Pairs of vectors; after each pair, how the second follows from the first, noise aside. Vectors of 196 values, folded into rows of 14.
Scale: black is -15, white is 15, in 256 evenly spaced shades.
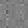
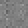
copied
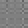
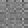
scaled up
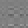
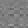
copied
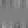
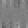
negated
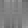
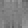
copied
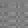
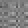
scaled up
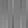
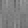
reversed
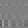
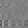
copied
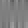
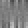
scaled up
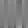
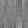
copied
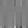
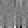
scaled up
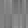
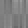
negated
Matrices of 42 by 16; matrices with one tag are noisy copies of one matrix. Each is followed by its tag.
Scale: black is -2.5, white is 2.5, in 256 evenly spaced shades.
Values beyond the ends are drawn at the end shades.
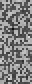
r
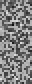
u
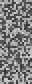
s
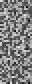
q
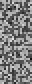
r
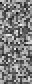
r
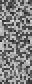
u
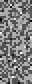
q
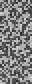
q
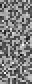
q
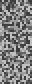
u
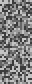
s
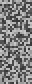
s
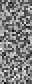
u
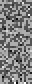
s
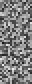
q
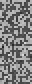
r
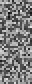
s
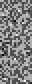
q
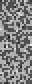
u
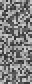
r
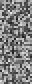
r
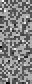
q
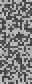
s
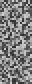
q
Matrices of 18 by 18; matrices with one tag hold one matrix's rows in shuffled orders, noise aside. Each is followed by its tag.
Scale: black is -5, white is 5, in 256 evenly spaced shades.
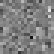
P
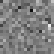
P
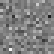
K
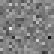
K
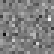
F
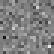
F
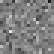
K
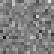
F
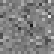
P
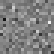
F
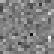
P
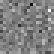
P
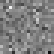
K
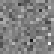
P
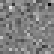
K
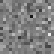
P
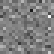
P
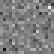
F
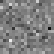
K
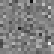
P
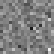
P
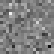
K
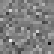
K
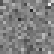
P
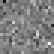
F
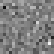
F
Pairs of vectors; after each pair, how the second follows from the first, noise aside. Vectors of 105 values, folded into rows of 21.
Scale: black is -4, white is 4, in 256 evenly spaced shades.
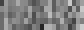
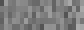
shrunk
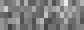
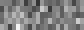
reversed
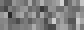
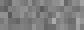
shrunk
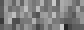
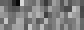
reversed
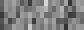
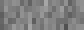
shrunk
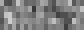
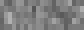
shrunk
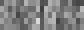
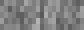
shrunk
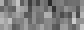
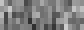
reversed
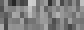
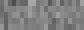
shrunk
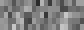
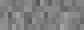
shrunk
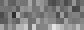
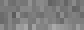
shrunk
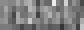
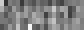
reversed
